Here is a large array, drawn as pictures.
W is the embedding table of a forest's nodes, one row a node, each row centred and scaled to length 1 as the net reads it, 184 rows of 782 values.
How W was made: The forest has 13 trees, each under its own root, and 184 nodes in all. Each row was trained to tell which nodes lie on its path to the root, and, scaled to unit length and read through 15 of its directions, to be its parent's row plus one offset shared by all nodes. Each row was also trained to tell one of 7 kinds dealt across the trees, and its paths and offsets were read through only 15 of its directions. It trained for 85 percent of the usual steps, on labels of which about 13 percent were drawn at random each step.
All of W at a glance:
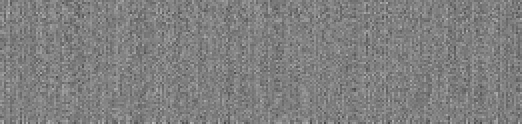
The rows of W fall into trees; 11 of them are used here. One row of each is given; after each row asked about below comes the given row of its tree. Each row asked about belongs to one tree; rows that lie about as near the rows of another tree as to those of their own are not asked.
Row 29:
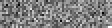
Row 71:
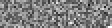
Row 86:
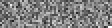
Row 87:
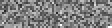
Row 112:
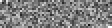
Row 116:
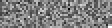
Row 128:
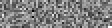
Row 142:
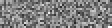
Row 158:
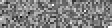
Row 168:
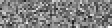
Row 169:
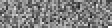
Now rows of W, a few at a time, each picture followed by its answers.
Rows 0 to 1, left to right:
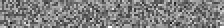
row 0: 86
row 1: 71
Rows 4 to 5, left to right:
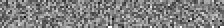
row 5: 112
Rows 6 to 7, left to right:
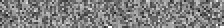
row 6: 86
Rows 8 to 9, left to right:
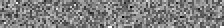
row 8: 71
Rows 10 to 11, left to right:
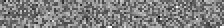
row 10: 86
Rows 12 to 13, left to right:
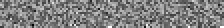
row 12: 71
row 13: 128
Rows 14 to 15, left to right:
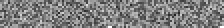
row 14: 128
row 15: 71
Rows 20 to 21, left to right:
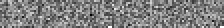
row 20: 87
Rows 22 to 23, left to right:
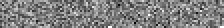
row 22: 128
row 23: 29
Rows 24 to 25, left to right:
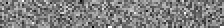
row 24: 128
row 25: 169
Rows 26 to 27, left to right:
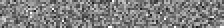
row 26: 87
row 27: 71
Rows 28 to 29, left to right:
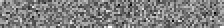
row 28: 71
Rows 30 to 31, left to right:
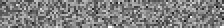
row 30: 116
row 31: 29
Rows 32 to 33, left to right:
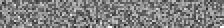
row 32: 86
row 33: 116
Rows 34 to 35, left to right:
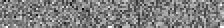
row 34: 142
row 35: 116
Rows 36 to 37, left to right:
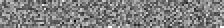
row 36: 71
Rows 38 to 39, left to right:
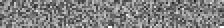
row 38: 112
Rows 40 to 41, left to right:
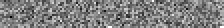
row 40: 168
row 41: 71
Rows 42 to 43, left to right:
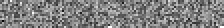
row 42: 87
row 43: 168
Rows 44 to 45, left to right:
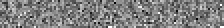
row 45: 112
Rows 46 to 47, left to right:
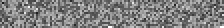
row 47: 29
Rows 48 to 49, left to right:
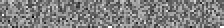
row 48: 169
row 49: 87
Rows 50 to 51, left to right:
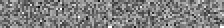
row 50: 116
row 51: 116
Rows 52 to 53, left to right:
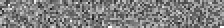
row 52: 158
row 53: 142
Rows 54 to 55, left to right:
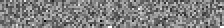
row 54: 29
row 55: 29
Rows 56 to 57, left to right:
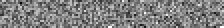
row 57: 87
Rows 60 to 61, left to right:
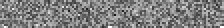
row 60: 142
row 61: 86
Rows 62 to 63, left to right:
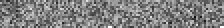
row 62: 29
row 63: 169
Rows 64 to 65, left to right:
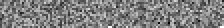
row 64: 112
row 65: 71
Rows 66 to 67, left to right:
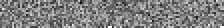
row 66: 29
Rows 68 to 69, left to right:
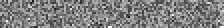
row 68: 29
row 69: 71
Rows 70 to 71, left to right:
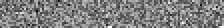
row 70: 158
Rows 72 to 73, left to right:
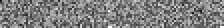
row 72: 116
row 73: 128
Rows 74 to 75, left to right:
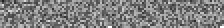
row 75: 116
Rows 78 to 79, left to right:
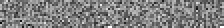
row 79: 71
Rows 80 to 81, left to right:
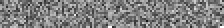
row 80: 116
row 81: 87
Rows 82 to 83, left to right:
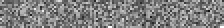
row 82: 86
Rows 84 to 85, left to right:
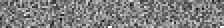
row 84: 29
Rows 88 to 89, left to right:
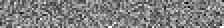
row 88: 112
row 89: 158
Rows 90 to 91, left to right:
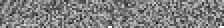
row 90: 112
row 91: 86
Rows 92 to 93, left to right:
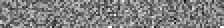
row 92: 29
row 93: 87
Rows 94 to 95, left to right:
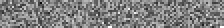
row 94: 158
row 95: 128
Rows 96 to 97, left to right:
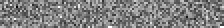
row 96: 112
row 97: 86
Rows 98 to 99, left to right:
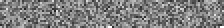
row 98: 112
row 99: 128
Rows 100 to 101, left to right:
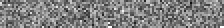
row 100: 86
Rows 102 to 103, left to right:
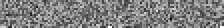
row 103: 128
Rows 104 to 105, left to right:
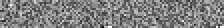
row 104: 71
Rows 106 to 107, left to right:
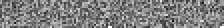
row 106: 142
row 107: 29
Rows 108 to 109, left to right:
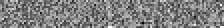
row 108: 116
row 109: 112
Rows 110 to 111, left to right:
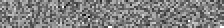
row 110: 169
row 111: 128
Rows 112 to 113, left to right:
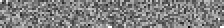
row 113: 29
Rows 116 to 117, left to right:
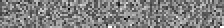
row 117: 158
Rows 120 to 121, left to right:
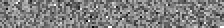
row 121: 128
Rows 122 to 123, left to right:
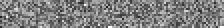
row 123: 168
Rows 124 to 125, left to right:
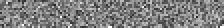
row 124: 112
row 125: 29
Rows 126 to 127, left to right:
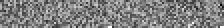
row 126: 29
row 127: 128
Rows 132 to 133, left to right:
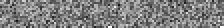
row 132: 87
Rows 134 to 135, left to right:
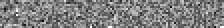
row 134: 128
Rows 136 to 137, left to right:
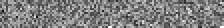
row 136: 158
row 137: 128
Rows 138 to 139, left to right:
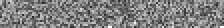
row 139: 29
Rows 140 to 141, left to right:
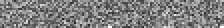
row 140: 128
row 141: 116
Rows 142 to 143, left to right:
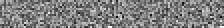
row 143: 142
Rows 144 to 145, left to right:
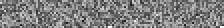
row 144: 158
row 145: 86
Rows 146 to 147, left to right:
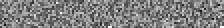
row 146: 158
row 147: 142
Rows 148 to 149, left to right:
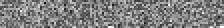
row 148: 86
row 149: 116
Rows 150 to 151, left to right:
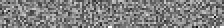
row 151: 158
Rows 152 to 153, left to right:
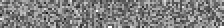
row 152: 71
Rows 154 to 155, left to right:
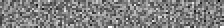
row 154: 112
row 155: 116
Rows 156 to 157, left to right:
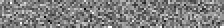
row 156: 128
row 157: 116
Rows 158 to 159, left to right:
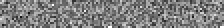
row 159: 116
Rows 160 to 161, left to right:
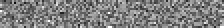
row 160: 168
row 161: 71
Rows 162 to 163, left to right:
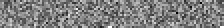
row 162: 158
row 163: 87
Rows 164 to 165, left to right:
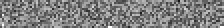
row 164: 142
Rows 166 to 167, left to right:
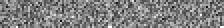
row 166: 116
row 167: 29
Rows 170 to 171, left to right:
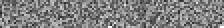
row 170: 142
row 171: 116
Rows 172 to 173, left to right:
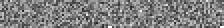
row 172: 128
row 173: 87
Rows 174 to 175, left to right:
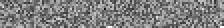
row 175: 112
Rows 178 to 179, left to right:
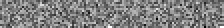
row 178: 86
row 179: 71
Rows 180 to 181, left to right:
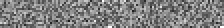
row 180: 71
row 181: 158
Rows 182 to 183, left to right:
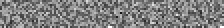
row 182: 86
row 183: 86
